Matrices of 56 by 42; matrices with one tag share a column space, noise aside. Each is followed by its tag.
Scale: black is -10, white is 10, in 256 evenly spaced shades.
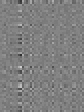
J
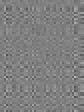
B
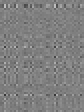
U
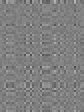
J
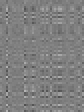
B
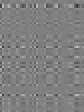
U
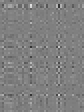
U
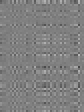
J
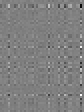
U
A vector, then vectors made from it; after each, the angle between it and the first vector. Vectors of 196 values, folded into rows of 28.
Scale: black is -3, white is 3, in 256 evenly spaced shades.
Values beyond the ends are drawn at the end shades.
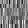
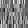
partly opposed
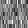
partly opposed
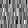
partly aligned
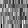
partly aligned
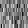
partly aligned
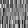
nearly opposite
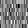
orthogonal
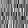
orthogonal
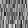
partly aligned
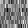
orthogonal
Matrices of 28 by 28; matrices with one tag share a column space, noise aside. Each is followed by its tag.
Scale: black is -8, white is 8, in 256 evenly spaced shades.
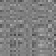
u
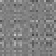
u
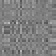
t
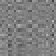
u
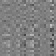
u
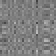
t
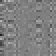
u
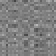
u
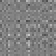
u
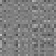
u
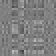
t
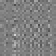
u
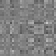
t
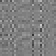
u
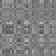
t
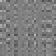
u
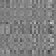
t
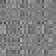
t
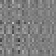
t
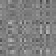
t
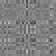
t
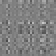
t
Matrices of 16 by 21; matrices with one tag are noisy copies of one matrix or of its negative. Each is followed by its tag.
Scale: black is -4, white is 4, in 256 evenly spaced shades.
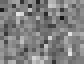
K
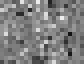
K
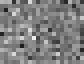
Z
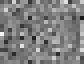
Z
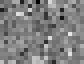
K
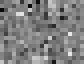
K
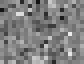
K
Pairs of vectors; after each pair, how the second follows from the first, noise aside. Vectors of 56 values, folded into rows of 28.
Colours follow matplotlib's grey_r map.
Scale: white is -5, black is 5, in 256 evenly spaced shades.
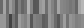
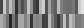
scaled up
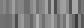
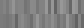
shrunk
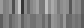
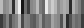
scaled up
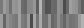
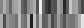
scaled up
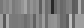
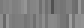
shrunk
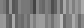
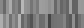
reversed
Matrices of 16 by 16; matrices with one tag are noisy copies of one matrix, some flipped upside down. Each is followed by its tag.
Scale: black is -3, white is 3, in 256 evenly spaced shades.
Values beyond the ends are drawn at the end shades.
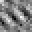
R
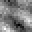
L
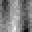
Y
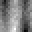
Y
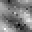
L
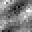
L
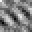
R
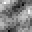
L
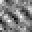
R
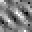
R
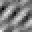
R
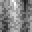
Y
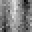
Y
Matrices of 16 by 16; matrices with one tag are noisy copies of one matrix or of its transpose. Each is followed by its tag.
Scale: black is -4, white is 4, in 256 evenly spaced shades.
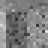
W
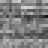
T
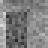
W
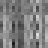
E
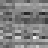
E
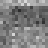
W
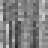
T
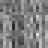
E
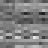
E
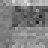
W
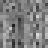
E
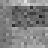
W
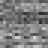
E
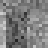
W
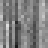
T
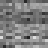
E
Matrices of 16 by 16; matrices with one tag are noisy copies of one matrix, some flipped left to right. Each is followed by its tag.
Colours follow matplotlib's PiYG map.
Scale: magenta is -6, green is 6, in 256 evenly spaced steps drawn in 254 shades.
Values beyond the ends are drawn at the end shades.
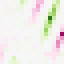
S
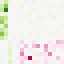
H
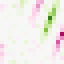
S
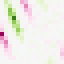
S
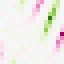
S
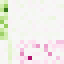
H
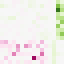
H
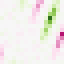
S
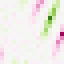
S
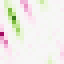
S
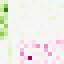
H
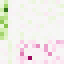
H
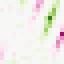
S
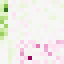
H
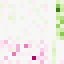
H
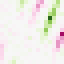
S
